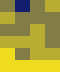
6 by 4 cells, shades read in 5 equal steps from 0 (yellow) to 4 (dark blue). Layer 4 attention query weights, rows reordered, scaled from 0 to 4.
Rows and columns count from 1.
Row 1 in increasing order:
1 2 2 4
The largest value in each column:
2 4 2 2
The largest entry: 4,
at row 1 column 2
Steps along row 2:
up same same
